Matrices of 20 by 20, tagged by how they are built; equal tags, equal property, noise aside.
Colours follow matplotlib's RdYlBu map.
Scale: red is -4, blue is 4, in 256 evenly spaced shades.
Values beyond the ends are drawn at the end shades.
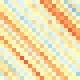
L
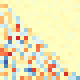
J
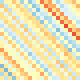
L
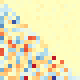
J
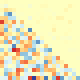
J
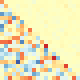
J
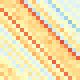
L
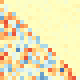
J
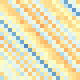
L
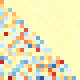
J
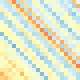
L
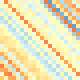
L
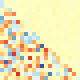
J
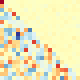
J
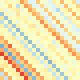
L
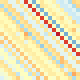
L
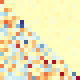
J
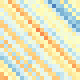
L
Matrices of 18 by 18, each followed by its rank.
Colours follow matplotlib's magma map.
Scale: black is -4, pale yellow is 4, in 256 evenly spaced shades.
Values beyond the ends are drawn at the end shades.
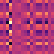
one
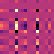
one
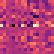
three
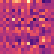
three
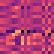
two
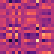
two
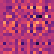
three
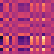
one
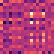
three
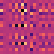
two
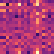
three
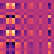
one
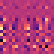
two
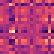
two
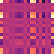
one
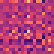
three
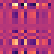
one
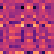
two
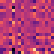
two
